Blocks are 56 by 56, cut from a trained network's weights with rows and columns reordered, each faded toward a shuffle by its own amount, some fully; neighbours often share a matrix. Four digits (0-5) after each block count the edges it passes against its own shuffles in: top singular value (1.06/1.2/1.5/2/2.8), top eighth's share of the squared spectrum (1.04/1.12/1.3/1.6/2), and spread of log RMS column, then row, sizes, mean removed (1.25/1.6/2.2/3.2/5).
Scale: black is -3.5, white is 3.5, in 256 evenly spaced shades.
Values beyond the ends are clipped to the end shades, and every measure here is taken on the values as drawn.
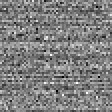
3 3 0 0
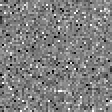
0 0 0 0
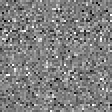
3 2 0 2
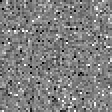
0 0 0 0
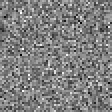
2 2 0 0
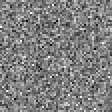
0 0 0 0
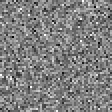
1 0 0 0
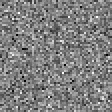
0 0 0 0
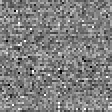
2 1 0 0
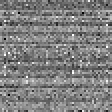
4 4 2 1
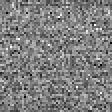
2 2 0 0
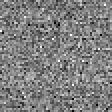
1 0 0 0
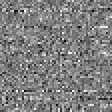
3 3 0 3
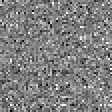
2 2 0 1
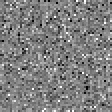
1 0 0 0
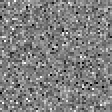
0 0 0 0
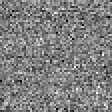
1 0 0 0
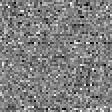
3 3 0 2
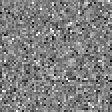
2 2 0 1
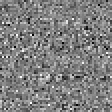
3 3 0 2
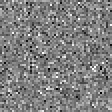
1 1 0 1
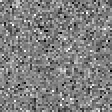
2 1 0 1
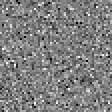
0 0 0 0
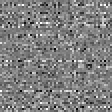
4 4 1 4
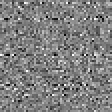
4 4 0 3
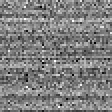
4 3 1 1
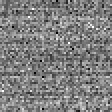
3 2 0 0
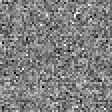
1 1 0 0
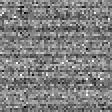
4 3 1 1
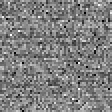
2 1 0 0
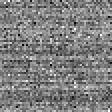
3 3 1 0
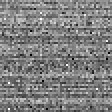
4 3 1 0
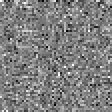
3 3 0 2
